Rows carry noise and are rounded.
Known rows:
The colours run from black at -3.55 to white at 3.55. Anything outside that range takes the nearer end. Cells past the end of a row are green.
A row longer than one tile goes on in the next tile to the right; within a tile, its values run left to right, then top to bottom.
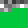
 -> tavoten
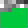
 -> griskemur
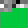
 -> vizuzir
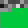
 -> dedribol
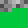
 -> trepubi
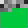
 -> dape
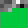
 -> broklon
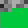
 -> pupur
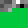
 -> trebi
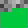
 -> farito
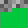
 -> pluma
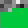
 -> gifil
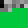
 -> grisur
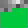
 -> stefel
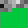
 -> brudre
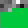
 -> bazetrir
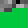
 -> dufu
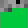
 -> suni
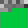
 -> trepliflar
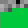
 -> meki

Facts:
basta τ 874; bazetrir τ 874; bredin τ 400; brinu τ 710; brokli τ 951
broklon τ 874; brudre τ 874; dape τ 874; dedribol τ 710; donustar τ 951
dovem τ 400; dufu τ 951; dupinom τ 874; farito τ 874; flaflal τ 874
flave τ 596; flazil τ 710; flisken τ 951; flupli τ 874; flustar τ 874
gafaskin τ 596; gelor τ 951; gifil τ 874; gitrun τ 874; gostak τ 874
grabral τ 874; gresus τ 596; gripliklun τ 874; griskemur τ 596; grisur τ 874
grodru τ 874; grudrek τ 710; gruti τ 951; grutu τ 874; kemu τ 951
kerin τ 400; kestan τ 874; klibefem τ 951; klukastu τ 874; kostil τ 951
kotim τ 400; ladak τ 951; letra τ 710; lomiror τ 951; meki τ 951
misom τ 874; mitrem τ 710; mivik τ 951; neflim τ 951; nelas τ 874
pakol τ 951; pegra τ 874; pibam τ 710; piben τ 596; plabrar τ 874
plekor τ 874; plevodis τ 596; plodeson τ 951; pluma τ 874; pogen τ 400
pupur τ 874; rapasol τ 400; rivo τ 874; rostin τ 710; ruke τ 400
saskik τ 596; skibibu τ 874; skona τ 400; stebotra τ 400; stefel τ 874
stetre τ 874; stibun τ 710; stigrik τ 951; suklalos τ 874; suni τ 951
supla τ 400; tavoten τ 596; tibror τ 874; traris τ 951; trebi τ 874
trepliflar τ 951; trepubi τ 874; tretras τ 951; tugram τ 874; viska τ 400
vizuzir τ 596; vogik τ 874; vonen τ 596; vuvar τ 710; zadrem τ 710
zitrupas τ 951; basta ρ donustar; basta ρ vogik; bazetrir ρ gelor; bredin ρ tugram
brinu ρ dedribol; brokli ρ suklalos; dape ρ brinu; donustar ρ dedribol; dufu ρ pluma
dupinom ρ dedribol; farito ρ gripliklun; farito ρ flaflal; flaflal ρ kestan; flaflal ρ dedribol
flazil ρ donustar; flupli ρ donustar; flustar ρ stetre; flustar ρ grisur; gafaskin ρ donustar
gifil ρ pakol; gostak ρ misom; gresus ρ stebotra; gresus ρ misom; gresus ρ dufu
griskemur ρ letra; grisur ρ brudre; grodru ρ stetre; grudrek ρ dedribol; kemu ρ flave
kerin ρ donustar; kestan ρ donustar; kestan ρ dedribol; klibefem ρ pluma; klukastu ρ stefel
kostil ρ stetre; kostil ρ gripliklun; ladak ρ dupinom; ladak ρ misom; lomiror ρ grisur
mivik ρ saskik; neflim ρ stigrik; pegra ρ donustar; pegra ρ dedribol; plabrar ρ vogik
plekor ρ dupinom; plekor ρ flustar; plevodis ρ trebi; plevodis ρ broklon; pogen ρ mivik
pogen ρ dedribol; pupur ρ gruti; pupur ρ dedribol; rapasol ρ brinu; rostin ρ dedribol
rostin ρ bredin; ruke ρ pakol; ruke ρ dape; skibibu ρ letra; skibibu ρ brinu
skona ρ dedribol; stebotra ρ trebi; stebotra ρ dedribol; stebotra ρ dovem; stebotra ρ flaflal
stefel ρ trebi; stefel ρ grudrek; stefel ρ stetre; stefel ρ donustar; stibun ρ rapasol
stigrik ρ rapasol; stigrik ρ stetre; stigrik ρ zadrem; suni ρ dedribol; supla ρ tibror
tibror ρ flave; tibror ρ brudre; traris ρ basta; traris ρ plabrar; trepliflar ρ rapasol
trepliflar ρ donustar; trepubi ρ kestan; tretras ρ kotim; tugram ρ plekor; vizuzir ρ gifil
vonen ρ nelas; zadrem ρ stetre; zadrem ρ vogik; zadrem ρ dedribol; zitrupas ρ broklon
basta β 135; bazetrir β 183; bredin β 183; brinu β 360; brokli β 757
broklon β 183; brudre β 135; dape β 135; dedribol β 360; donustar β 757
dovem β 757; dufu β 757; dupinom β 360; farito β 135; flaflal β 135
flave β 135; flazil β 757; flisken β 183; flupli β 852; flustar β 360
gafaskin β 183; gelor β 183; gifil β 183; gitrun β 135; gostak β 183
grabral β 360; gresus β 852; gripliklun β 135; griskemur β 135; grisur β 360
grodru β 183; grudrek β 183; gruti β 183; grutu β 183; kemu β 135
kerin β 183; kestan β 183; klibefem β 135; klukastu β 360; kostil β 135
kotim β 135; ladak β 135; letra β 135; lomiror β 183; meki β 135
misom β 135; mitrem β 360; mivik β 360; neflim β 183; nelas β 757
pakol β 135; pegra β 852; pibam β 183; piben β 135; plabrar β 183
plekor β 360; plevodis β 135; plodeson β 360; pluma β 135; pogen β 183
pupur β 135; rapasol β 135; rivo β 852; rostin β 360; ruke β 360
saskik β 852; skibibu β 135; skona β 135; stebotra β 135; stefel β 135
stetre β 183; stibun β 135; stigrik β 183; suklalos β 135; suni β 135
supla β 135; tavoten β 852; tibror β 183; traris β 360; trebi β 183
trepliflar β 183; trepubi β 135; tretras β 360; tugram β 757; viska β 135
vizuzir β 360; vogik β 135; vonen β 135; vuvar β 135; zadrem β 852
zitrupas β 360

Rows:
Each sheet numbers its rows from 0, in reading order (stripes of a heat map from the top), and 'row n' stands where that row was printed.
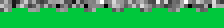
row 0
ruke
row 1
mitrem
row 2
brinu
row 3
tibror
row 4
supla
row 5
bredin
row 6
stetre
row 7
flazil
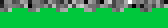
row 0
plekor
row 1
dupinom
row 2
rivo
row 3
plodeson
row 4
grodru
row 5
nelas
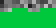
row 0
grabral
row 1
rostin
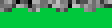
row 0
brokli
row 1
flustar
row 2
dovem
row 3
neflim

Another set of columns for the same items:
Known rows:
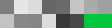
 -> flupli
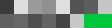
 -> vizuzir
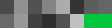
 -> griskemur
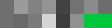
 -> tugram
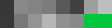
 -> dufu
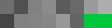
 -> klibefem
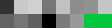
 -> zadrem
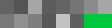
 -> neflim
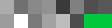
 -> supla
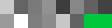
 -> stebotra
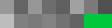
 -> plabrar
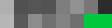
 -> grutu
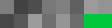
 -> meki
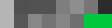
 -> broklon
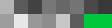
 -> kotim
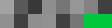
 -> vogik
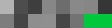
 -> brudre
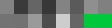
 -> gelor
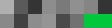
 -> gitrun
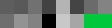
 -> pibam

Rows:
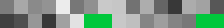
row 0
dedribol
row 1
kestan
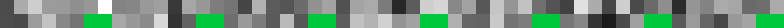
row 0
traris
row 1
basta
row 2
lomiror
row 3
donustar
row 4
dape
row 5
gresus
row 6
stibun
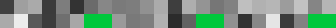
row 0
gafaskin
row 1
stefel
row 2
klukastu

